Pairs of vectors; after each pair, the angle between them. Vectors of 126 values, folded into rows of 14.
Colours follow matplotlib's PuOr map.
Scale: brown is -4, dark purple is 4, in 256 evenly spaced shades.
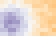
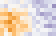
nearly opposite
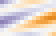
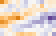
nearly opposite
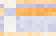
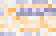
nearly opposite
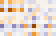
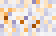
partly aligned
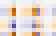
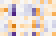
nearly opposite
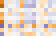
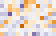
partly opposed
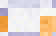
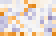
partly opposed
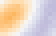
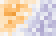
nearly parallel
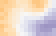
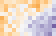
nearly parallel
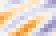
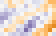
nearly opposite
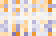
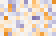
orthogonal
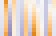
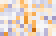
partly aligned
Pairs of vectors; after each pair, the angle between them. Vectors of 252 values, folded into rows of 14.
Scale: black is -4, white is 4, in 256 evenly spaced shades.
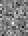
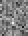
nearly parallel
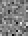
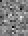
orthogonal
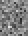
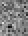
partly opposed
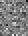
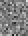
nearly opposite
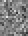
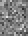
nearly parallel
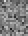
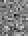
partly aligned
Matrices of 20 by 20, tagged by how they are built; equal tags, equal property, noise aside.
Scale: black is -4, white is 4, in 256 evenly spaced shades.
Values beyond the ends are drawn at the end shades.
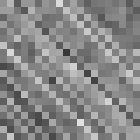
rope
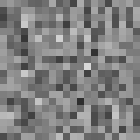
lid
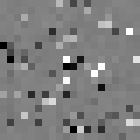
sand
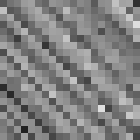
rope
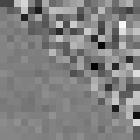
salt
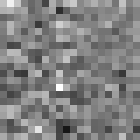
lid
